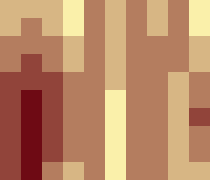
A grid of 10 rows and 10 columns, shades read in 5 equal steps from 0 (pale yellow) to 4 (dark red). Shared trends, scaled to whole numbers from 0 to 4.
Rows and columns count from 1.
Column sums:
24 31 23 13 20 5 20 18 14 14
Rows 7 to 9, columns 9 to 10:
1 3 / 1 2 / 1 2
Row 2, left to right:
1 2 1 0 2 1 2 1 2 0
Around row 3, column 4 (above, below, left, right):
0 1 2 2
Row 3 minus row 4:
0 -1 0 0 0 0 0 0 0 0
